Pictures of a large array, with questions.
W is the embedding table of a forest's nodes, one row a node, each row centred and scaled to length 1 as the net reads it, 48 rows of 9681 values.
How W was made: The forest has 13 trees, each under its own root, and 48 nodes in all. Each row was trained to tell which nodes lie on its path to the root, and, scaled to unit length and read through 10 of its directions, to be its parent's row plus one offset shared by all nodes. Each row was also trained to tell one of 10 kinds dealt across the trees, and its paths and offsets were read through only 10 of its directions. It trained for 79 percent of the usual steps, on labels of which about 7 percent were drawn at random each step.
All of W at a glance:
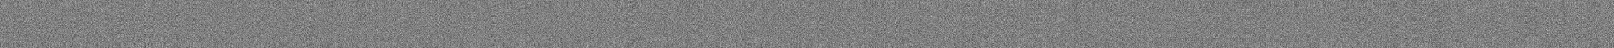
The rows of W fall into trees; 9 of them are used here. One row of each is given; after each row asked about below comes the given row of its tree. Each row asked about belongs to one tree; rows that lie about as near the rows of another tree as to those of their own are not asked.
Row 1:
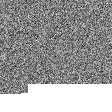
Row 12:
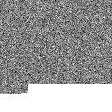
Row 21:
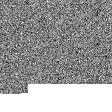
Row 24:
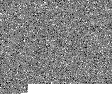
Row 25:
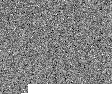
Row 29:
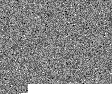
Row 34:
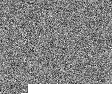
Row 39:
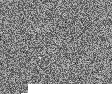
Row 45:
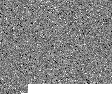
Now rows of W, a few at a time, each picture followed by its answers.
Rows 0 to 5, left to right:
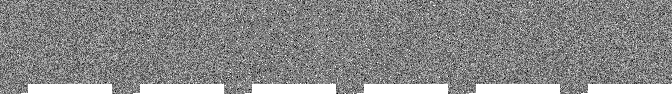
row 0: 29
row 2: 12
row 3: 12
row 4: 29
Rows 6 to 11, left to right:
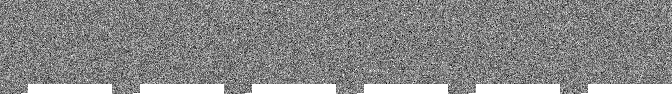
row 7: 21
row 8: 29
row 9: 25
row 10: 1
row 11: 25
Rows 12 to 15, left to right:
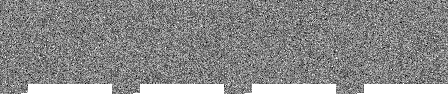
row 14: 24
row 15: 34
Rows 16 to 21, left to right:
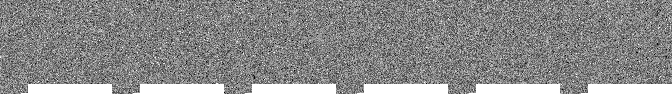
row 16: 34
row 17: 24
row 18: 24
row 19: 29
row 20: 29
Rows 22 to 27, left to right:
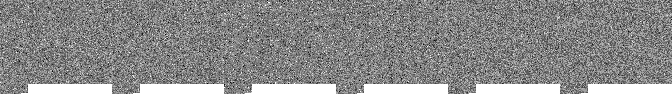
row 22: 34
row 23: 34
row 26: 45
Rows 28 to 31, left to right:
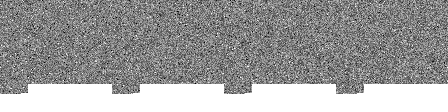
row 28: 21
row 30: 24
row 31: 39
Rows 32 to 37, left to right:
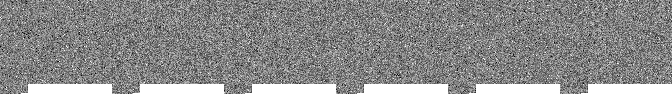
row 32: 45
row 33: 24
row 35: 25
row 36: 34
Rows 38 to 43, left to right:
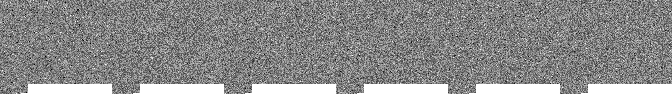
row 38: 12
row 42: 21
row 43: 45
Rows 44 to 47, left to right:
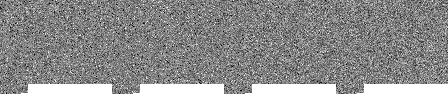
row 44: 45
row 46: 21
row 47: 12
